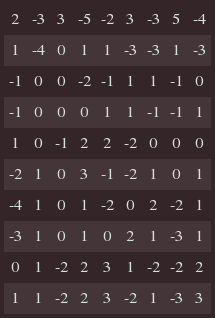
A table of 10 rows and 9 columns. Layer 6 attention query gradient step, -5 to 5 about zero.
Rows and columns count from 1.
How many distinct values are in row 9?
5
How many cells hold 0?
18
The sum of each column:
-6 -2 -2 5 4 -1 -3 -6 2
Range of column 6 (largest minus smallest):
6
